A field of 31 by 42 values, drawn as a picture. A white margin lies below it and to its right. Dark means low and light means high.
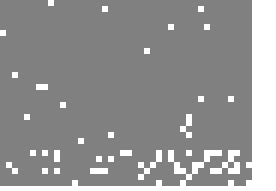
Neither half mirrors the other. No regular stripes run through it. The ninth with the highest average is the bottom right. The bottom right is the roughest part. The centre is the smoothest part. A horizontal seam about 80% of the way down splits the table, and the top part is calmer. Overall the values sit about 50% of the way up the scale.
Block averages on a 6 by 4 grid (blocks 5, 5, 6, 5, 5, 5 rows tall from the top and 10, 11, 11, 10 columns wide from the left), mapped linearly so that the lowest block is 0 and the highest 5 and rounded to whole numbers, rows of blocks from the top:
0 0 0 1 / 0 0 0 0 / 1 0 0 0 / 0 0 1 1 / 1 1 2 2 / 2 2 4 5
